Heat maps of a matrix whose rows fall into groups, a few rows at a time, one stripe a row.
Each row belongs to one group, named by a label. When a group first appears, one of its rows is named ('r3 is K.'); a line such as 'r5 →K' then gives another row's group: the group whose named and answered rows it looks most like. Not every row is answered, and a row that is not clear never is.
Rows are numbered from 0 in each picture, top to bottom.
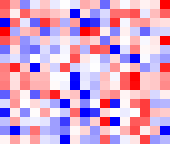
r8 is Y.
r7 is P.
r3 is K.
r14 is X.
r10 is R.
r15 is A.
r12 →R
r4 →P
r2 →R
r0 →P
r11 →A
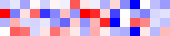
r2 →A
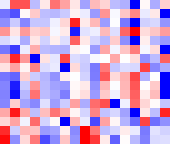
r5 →X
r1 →X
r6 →P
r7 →A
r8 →X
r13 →A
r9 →X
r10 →X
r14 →K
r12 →P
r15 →K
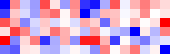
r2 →P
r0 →R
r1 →R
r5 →X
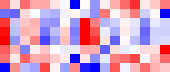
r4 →K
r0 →Y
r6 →Y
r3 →K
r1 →X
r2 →K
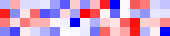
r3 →X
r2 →Y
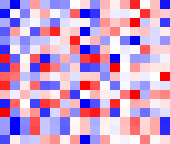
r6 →K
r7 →R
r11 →R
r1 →R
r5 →R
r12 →K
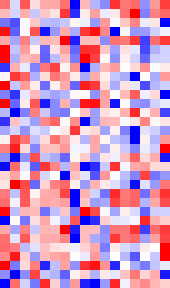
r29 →K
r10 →X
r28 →P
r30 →X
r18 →R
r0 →Y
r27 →P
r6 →K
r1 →Y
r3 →K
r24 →R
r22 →Y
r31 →R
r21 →Y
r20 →P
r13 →R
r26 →Y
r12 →X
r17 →X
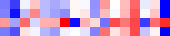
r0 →X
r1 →X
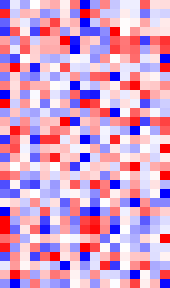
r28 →R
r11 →K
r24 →K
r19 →P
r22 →A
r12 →A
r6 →X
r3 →R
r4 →Y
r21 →X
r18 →Y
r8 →A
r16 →P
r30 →P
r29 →A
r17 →R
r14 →P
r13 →Y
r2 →R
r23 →R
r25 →K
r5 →Y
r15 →R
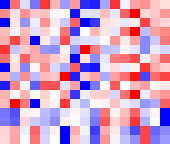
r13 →X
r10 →Y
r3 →Y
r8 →Y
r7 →R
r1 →Y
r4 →P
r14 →A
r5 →K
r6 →Y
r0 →R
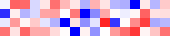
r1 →R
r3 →Y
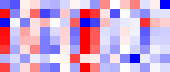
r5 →K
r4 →K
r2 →R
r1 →K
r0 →X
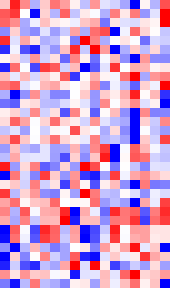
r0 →P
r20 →A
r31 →X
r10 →X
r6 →A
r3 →A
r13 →P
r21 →K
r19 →R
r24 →Y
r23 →Y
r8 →Y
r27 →X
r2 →P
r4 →K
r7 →R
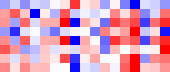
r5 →P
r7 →Y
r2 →Y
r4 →Y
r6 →Y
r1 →P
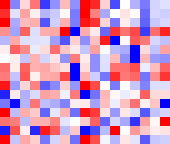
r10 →R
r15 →K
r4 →A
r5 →P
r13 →P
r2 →K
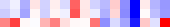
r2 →P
